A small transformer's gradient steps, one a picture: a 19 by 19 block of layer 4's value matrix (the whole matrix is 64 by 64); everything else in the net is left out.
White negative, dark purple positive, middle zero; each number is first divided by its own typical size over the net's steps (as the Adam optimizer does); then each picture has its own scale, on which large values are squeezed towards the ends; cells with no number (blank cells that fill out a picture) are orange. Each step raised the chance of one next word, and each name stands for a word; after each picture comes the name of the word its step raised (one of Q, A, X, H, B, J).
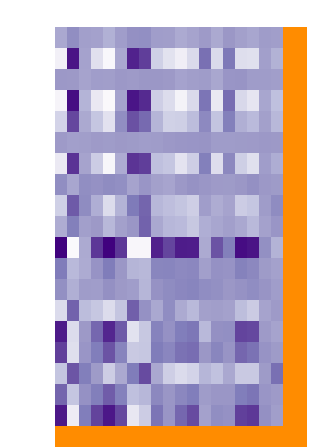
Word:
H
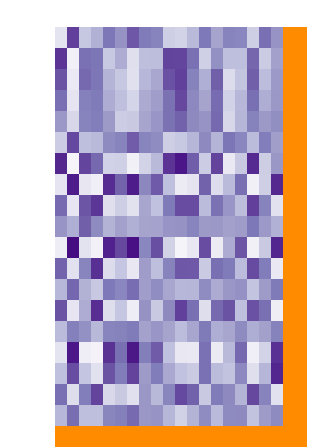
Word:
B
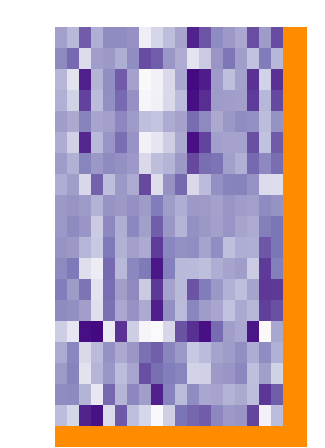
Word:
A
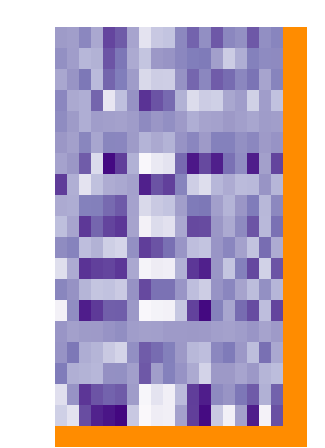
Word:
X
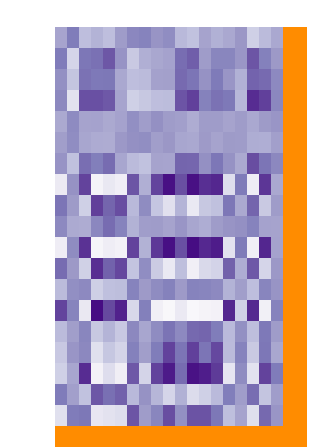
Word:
B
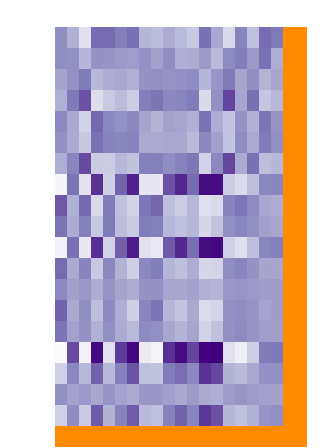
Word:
B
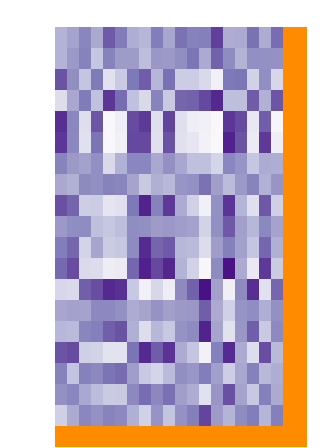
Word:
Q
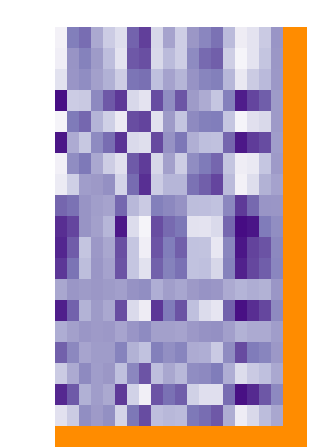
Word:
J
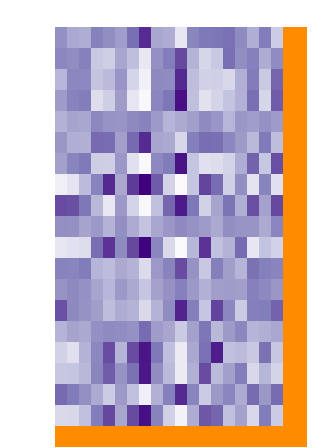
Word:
B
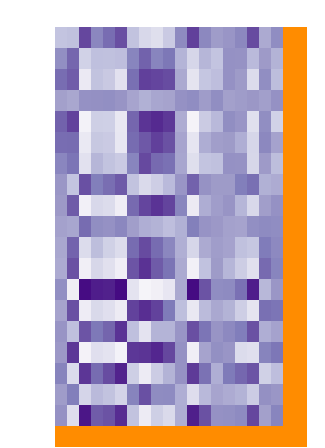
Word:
Q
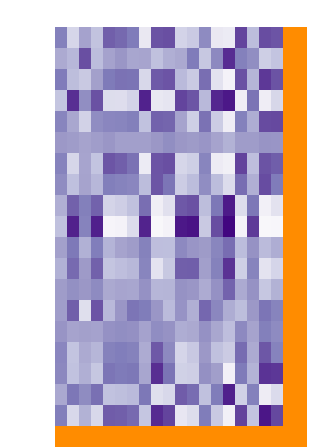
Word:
J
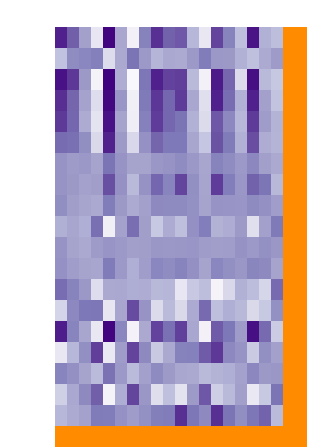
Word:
A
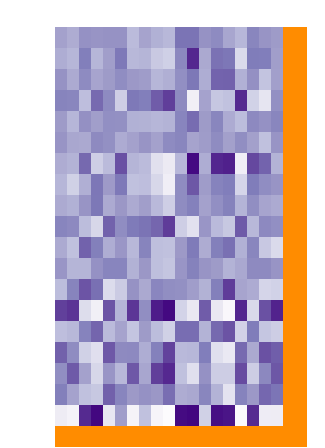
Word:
X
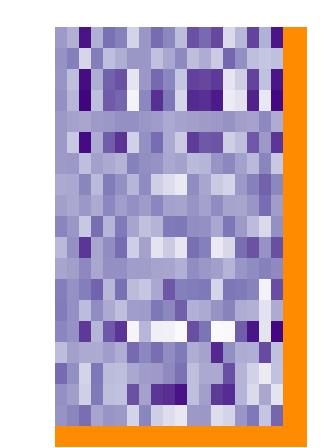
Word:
A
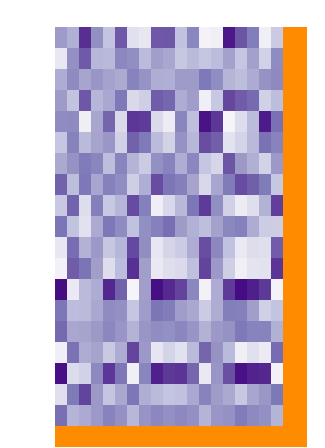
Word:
Q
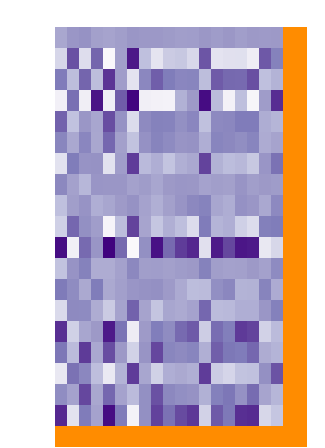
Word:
H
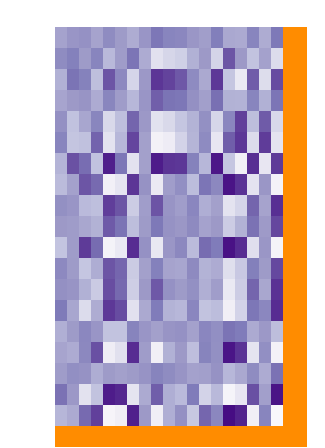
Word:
B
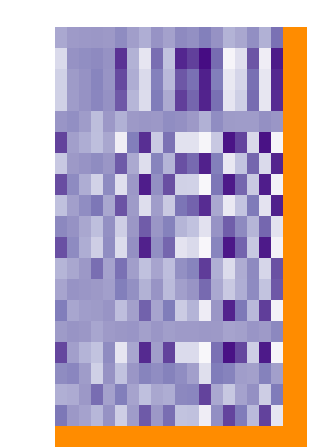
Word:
B
